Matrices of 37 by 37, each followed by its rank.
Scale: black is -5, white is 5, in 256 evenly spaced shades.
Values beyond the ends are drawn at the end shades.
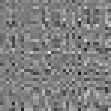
five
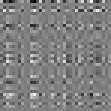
two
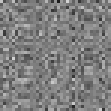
five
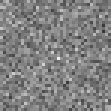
full rank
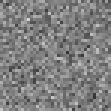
full rank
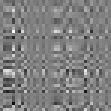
two
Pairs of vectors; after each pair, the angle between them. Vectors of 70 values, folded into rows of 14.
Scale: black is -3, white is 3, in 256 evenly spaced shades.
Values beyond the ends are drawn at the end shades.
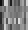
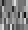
orthogonal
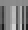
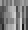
nearly parallel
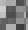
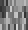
partly opposed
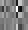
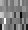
orthogonal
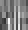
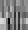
nearly opposite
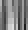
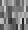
partly opposed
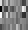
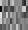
nearly parallel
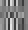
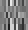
nearly parallel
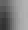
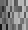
partly aligned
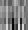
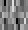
orthogonal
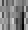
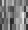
nearly opposite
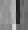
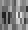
partly opposed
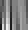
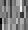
partly aligned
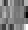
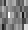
partly aligned
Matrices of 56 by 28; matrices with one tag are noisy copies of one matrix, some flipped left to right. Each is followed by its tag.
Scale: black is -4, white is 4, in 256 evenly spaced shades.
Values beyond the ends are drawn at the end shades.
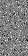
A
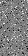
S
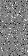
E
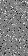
S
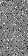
S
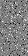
E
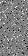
S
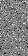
S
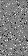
A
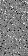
S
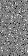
E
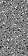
S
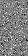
A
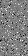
A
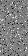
E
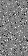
A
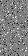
E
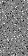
S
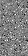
A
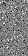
S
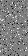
E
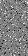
S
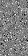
A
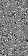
A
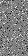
S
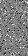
S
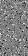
S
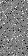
S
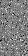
A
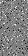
S
